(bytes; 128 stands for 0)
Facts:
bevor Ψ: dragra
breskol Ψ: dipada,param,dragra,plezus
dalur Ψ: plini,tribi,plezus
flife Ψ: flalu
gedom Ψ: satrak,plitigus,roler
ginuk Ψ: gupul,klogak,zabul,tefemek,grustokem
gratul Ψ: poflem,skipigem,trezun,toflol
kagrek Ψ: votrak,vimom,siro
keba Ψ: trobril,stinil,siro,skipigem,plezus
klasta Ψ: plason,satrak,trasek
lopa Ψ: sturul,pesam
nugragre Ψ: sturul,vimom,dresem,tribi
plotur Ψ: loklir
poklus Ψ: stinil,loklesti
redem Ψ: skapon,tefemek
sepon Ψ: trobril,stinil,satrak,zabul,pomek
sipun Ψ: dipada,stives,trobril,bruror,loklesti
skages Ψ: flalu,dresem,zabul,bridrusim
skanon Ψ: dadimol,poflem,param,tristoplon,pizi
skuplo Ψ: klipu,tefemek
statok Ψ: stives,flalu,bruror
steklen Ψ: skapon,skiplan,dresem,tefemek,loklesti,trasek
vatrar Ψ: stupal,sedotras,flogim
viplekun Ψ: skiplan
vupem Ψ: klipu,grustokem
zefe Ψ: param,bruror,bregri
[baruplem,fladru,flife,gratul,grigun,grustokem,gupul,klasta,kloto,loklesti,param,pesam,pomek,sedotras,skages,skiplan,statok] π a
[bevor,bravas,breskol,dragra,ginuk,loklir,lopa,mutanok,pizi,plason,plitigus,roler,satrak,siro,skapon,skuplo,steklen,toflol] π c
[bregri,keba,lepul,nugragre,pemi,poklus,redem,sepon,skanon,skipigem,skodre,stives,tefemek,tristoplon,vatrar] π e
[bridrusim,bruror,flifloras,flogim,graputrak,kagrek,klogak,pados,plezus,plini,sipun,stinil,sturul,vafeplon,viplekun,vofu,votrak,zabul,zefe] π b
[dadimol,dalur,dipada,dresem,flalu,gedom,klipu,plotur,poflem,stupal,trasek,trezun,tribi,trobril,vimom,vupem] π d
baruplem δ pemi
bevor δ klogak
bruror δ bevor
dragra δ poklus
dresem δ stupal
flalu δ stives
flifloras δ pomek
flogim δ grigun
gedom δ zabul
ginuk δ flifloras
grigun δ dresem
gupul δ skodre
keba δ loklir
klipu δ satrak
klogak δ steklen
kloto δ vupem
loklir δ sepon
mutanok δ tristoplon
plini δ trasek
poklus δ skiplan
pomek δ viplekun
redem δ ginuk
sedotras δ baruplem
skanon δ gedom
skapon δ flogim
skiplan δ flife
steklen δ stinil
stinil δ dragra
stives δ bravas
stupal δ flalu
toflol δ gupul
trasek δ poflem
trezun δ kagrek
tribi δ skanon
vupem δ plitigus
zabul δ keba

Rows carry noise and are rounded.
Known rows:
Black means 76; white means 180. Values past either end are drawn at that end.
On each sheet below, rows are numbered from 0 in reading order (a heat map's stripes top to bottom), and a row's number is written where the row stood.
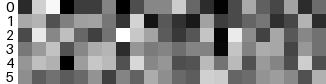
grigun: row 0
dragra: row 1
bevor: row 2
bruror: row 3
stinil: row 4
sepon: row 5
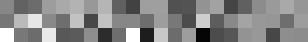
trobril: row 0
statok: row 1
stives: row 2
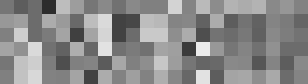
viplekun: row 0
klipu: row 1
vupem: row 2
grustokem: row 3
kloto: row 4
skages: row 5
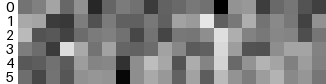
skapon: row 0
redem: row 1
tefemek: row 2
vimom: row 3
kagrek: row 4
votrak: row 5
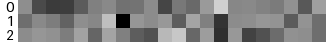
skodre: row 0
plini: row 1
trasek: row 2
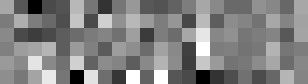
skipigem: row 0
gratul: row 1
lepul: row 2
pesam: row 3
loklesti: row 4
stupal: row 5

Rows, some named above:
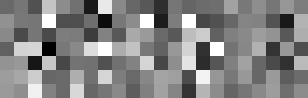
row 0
breskol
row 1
keba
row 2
sepon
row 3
klogak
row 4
skanon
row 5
grustokem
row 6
loklesti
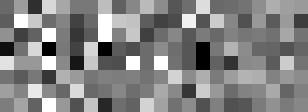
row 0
dalur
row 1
steklen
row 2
bravas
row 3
flogim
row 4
flalu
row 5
viplekun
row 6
loklesti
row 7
tribi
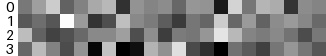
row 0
bruror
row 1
lopa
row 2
tefemek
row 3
dresem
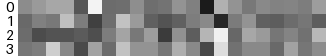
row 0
param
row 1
mutanok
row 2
vatrar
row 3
fladru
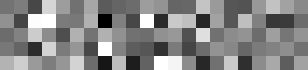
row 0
vimom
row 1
zabul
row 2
fladru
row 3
pizi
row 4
pomek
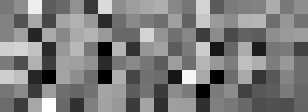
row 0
klasta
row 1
bridrusim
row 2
trezun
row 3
skiplan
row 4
bridrusim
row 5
poklus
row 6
toflol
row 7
loklir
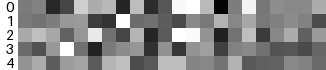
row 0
flifloras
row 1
skuplo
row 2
pomek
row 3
loklir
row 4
klipu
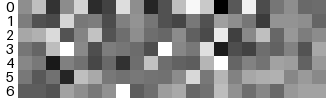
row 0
ginuk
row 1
siro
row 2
flife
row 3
gedom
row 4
nugragre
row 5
viplekun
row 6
plotur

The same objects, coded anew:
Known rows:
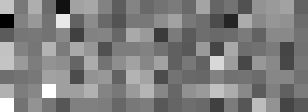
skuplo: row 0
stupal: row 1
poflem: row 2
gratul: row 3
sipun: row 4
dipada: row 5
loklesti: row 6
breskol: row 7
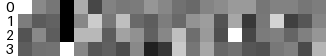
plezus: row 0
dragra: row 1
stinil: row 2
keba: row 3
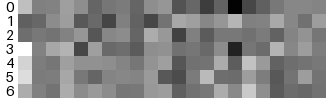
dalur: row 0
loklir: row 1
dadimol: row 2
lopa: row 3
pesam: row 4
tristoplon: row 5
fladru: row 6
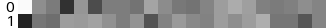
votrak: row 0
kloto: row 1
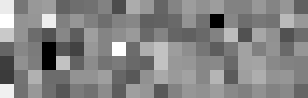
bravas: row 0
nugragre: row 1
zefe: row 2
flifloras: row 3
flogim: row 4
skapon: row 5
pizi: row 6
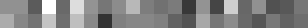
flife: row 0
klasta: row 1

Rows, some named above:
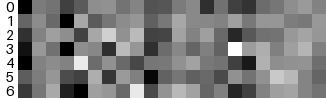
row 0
vupem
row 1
plini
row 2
redem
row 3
klogak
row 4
stupal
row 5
bevor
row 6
ginuk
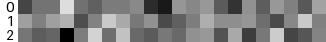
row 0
skanon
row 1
tefemek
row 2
dragra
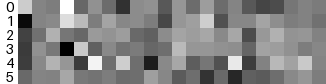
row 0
sepon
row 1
stives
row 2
skapon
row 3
flogim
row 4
steklen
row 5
plotur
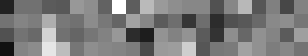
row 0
pomek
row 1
plotur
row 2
skanon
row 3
stives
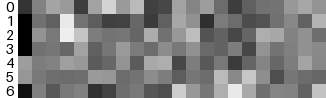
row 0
redem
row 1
gedom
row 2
flalu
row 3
trezun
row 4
vimom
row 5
grustokem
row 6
zabul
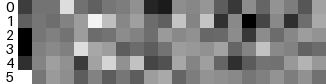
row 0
skanon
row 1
poklus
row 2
trasek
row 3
grigun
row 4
redem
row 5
siro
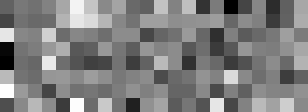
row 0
poklus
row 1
skiplan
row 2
vatrar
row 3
tribi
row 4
gedom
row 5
param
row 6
kagrek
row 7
steklen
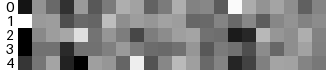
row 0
bruror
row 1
viplekun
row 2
dresem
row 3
klipu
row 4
ginuk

